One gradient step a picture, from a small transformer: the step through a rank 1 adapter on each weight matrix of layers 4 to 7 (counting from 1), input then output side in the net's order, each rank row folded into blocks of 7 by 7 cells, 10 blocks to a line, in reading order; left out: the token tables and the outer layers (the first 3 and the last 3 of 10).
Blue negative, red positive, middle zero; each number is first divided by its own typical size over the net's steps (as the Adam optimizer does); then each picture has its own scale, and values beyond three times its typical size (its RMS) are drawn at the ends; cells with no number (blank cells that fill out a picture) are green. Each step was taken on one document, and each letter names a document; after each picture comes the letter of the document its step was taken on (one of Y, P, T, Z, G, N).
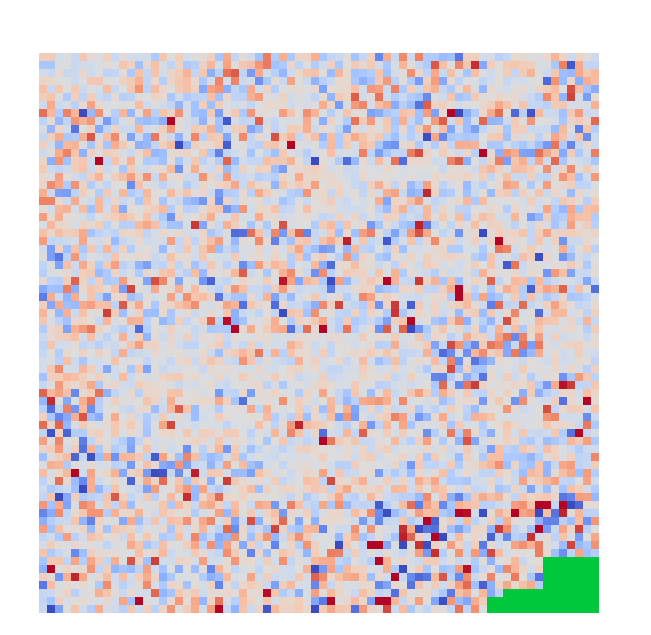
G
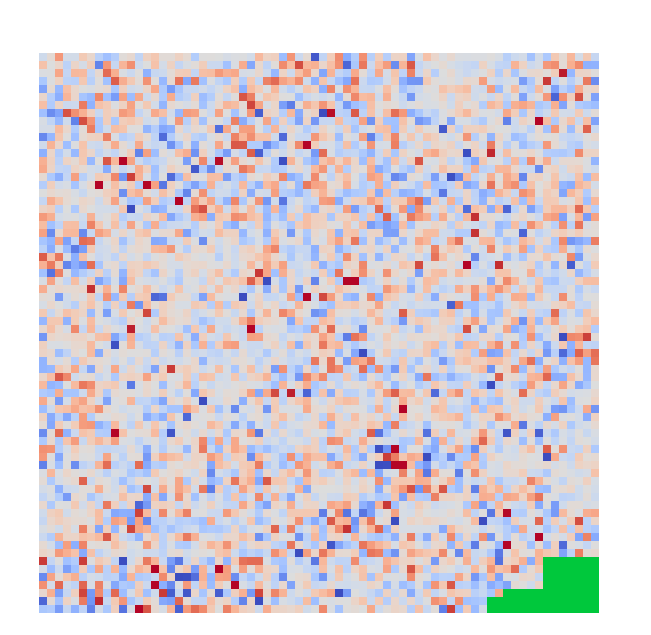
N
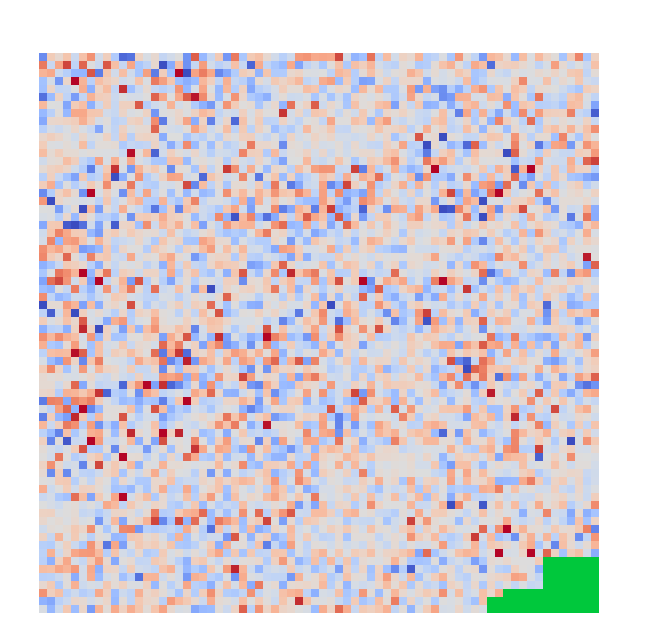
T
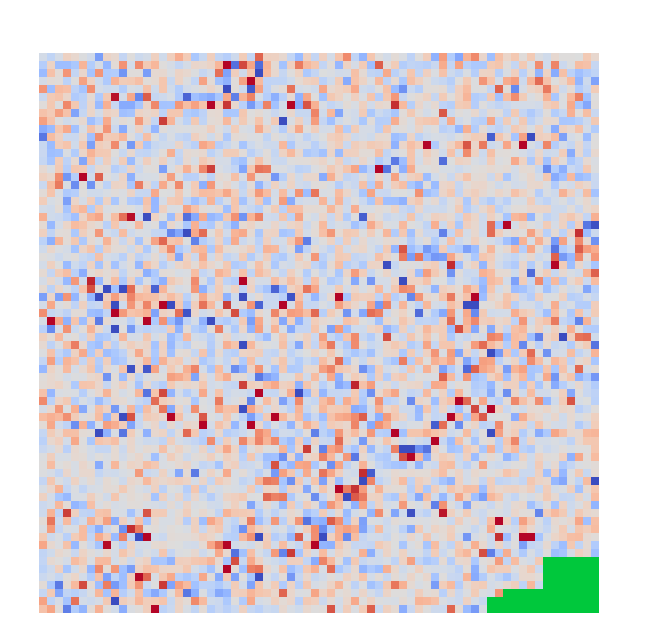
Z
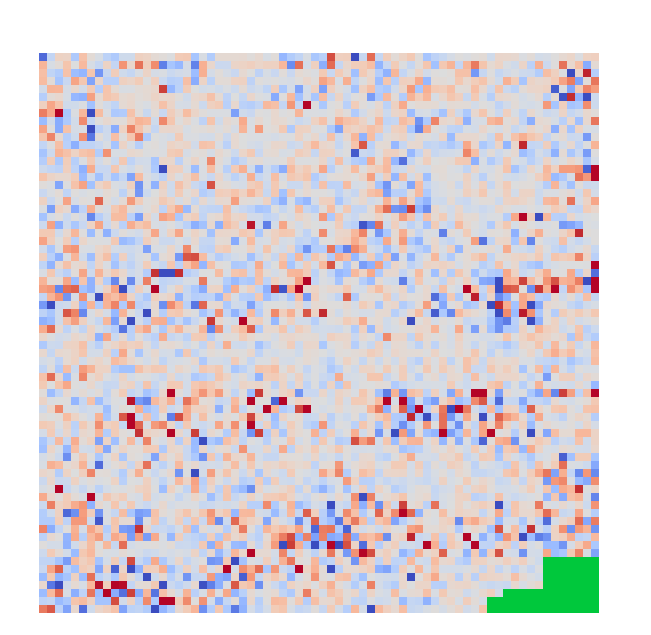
Z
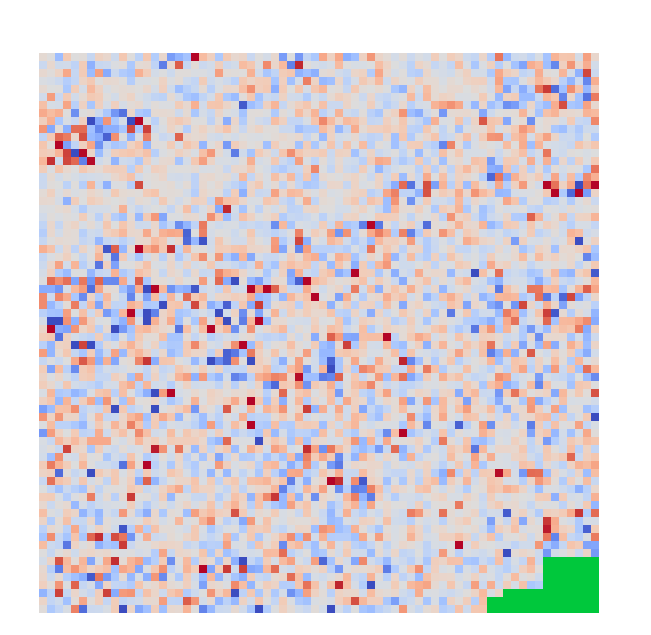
Z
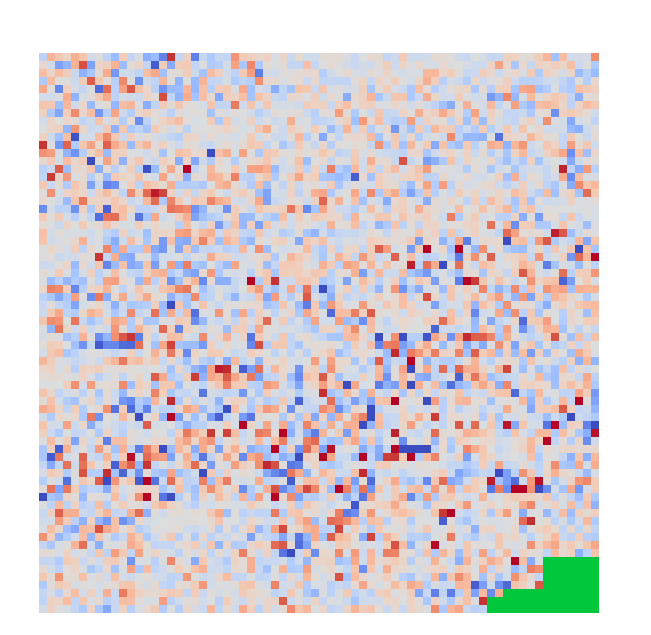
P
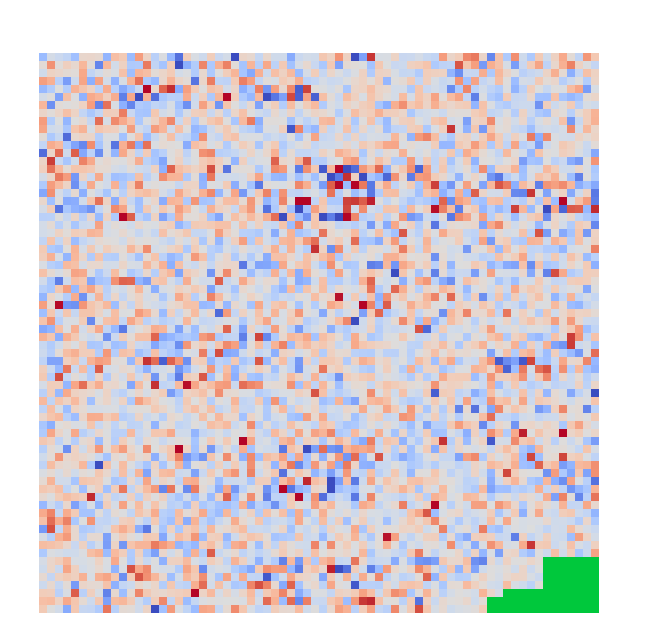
T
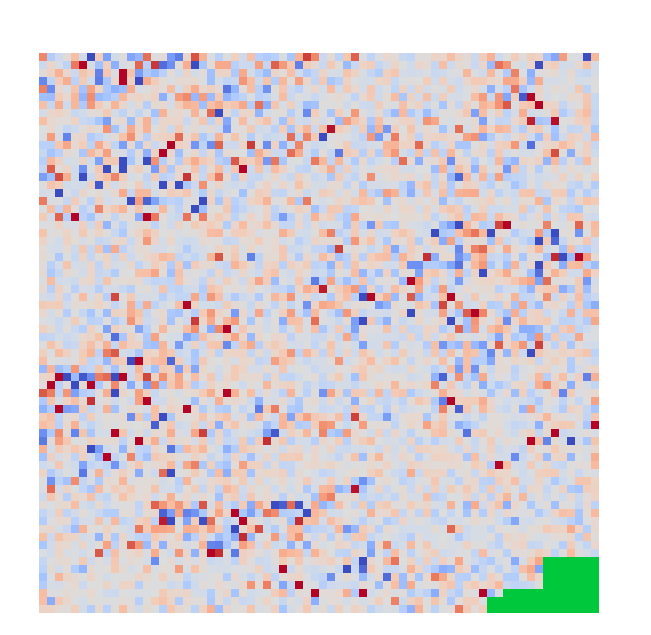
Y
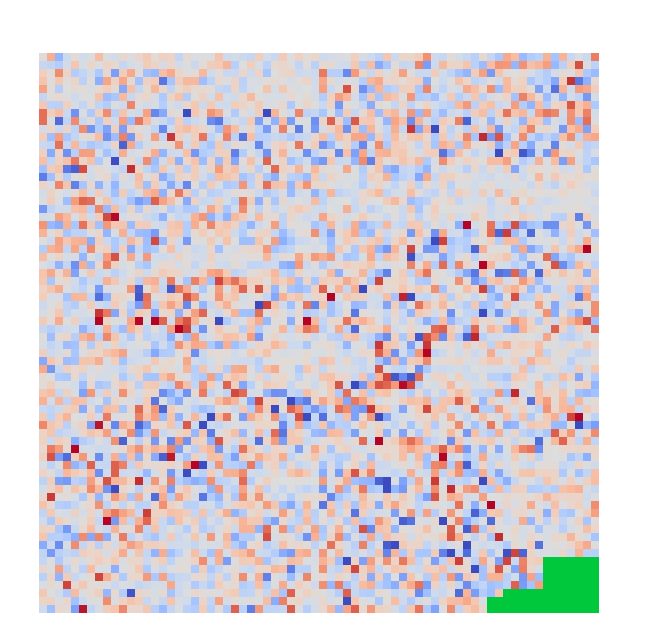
P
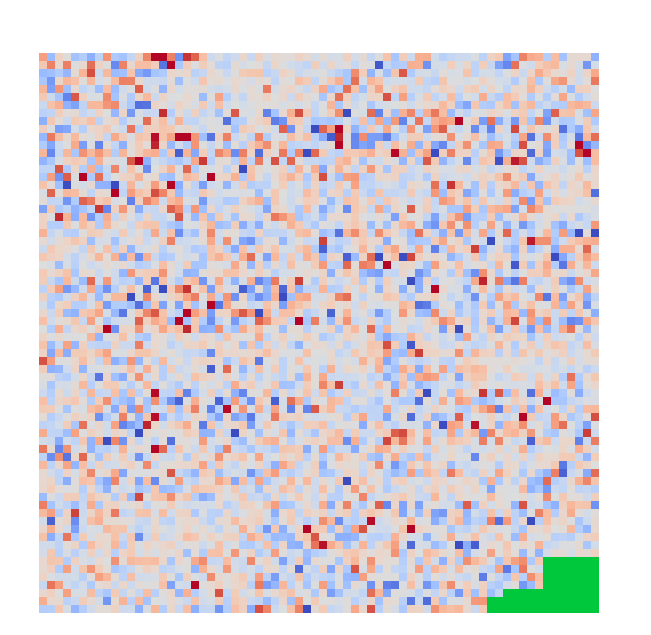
P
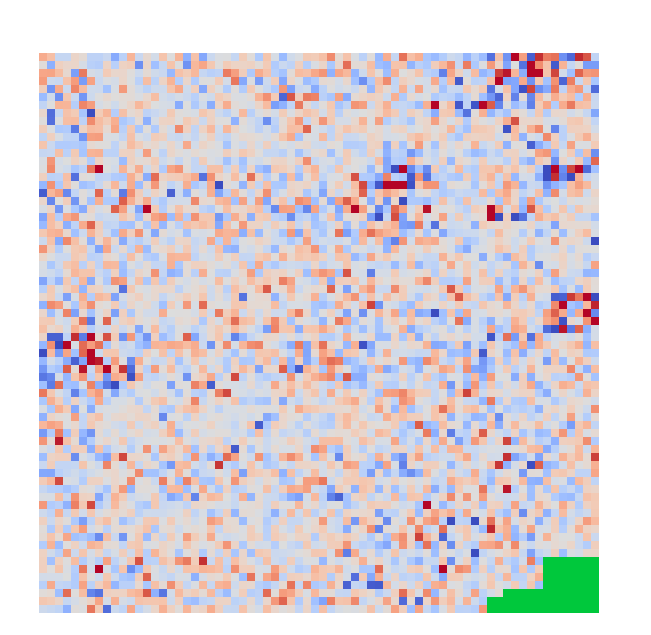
G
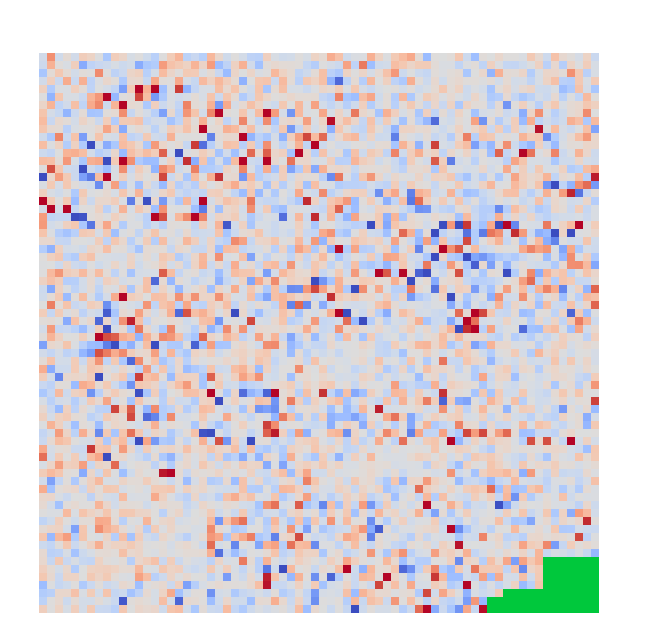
Y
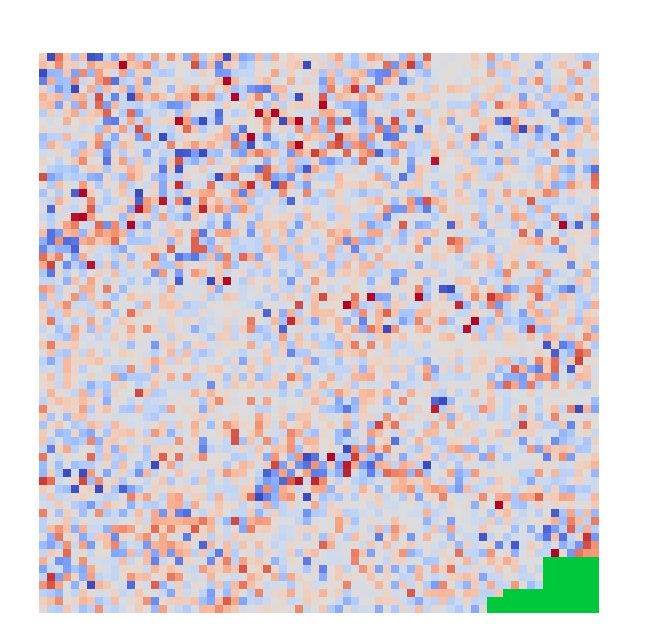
N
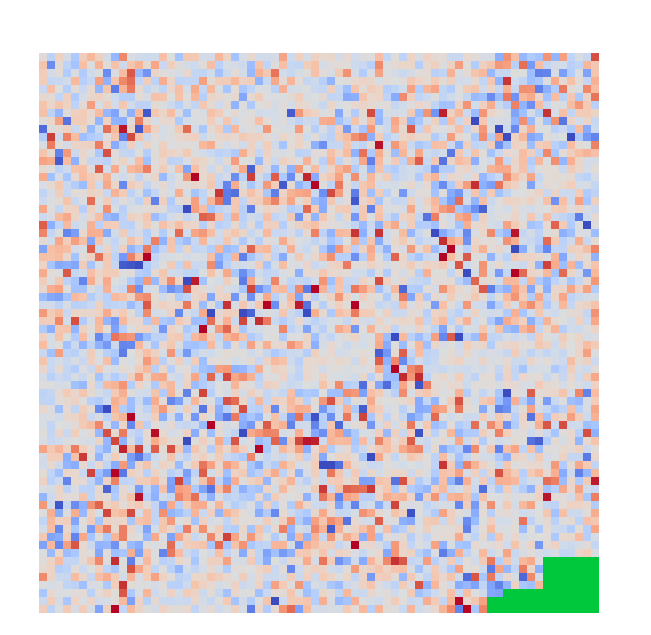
P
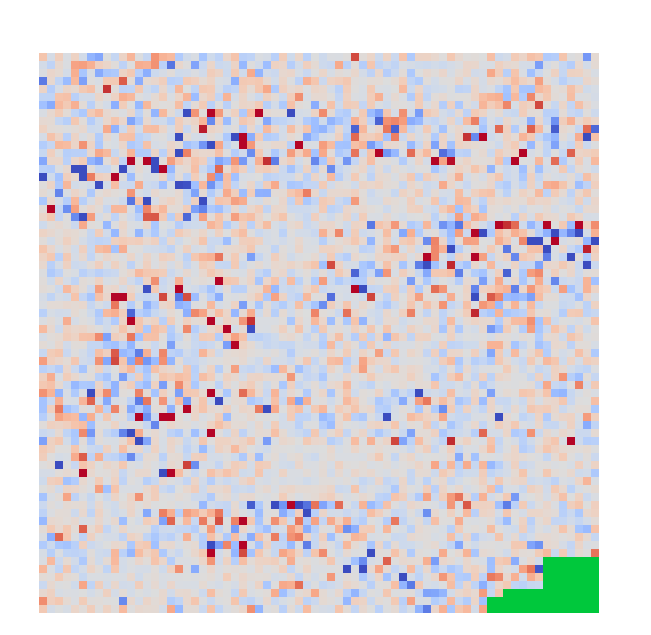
Y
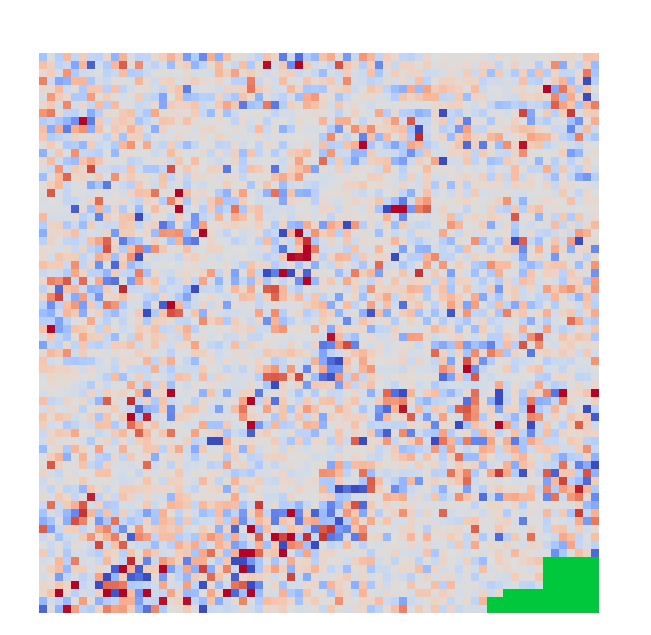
Z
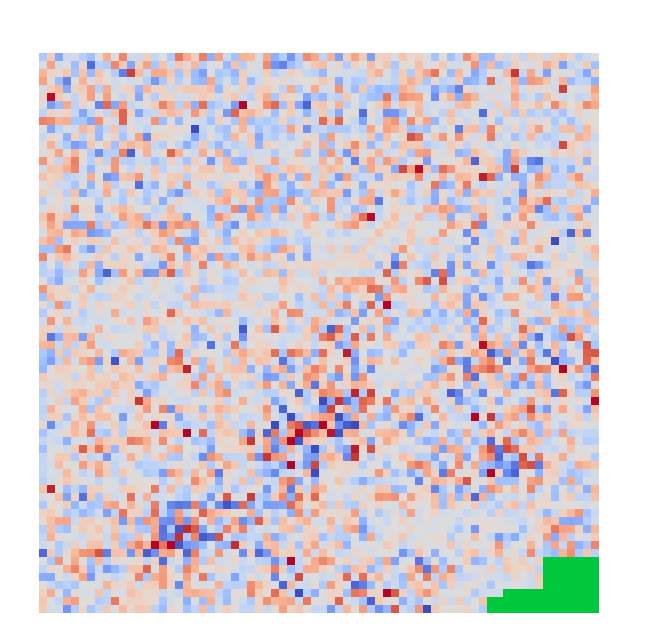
T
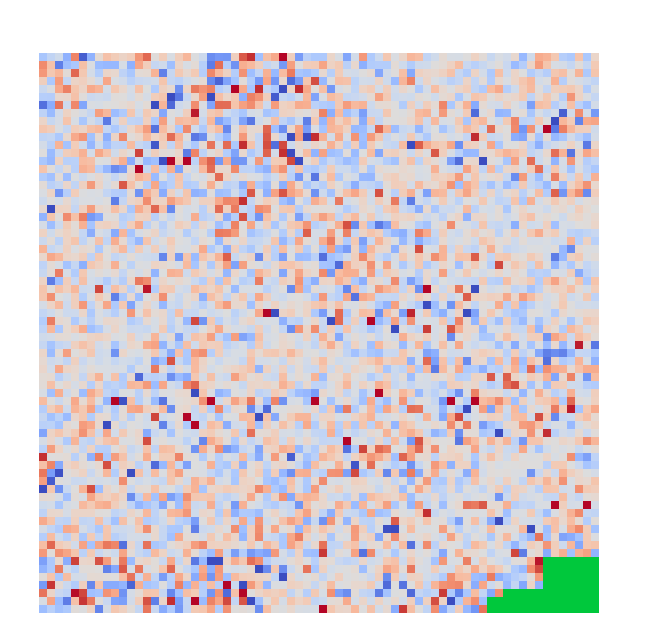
N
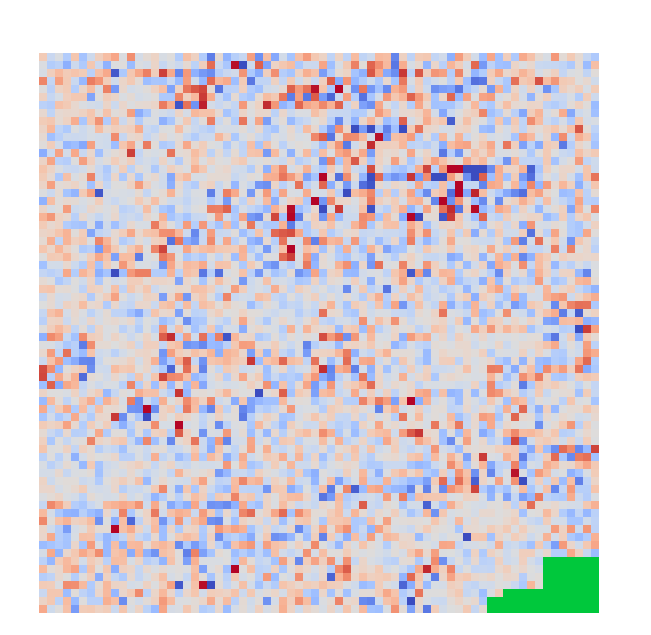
T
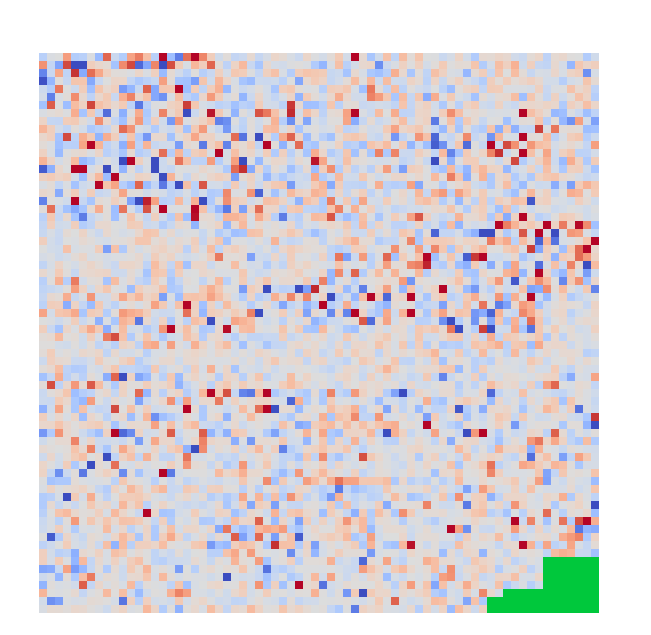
Y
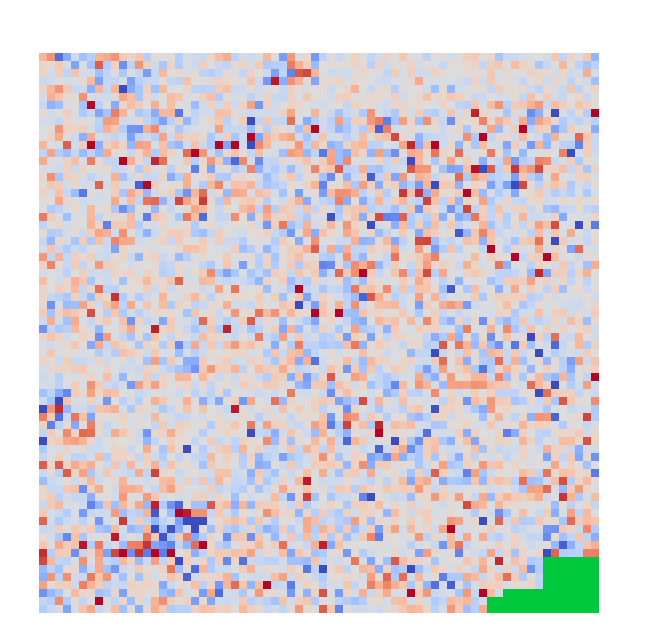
N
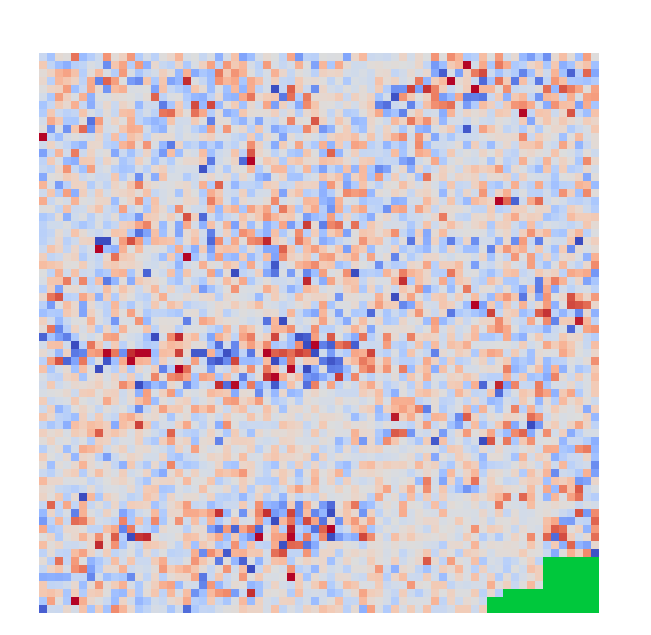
T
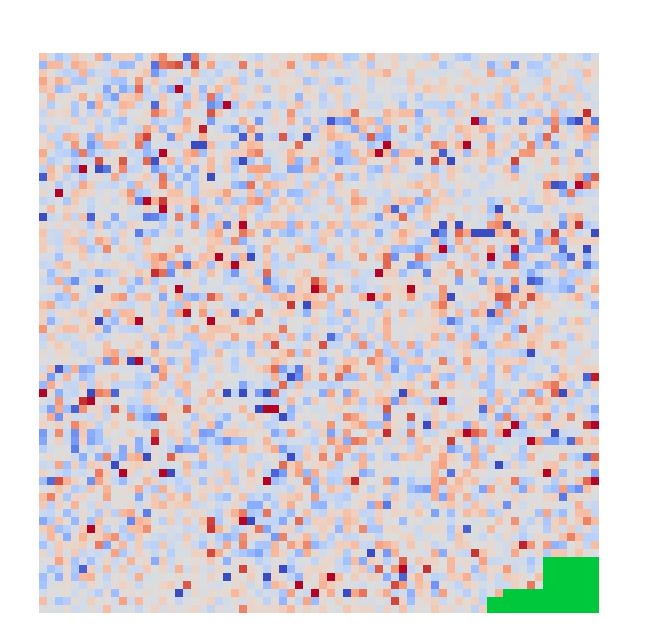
Y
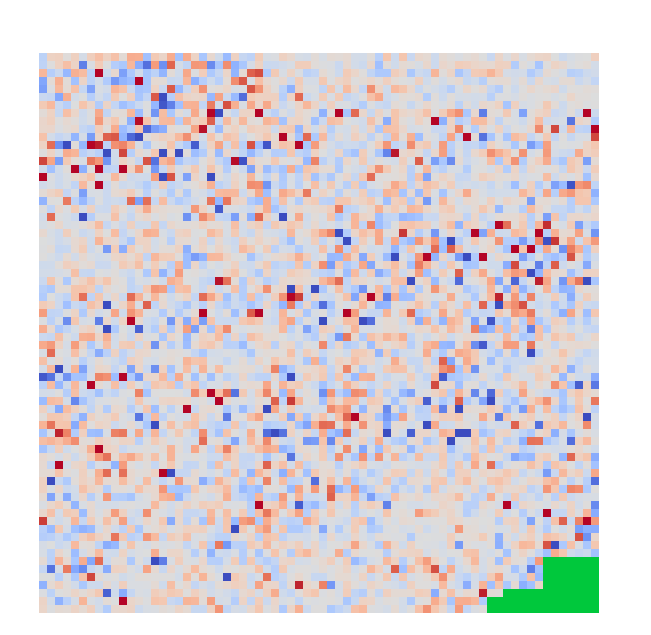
Y
